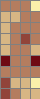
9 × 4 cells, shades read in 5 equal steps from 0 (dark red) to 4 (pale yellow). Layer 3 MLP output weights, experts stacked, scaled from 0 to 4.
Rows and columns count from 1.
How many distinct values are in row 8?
3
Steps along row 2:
same down same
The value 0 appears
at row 6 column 1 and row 6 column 4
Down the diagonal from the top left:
2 3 2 2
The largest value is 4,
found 2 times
